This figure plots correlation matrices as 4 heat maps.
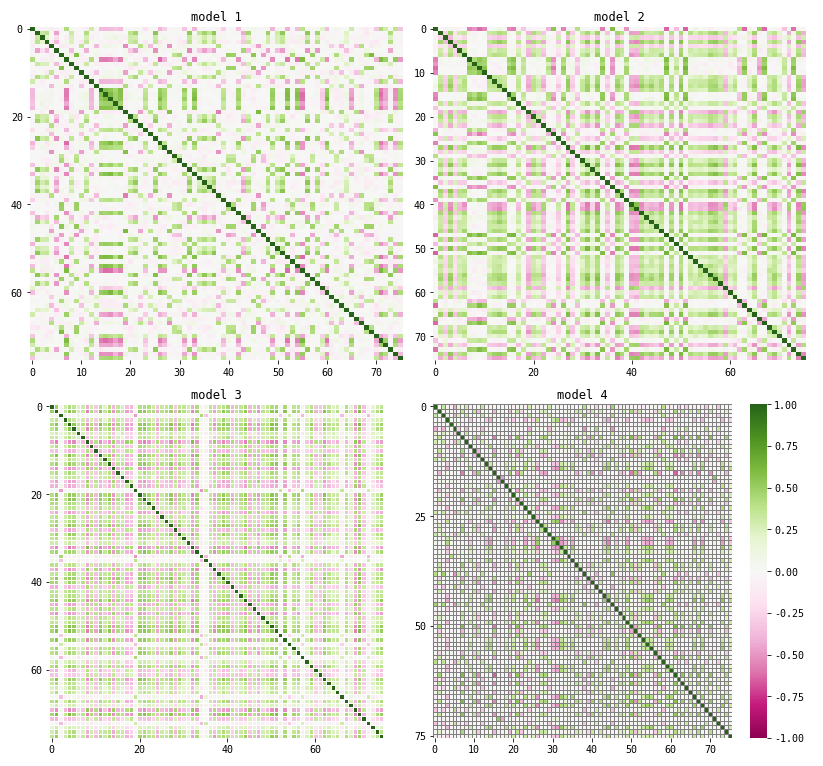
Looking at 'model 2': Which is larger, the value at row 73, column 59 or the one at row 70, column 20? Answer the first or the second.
the second
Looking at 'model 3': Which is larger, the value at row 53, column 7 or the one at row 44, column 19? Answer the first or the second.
the first
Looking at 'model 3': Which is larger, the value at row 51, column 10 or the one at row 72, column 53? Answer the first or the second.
the second
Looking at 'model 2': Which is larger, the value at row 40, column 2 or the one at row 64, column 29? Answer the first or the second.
the first
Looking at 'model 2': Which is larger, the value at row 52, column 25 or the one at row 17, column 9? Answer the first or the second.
the second
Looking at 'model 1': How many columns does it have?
76
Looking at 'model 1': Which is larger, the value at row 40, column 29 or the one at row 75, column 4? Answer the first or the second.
the first
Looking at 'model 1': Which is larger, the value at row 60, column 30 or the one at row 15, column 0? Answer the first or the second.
the first
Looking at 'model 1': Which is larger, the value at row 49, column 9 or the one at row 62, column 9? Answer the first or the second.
the second
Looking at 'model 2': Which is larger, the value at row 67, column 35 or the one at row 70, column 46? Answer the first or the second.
the second
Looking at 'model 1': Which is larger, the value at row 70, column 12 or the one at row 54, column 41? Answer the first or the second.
the second
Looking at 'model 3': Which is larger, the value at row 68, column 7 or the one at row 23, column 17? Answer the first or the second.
the first
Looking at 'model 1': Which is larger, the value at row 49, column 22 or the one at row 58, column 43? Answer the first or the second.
the first
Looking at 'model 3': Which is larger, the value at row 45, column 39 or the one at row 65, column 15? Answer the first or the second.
the second
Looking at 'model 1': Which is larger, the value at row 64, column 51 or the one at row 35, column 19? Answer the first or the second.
the first
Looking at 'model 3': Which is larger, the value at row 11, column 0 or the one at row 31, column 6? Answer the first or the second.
the first
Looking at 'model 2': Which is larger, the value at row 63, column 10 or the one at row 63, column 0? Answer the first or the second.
the first
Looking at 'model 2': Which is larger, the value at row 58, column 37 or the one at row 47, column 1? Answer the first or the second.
the first
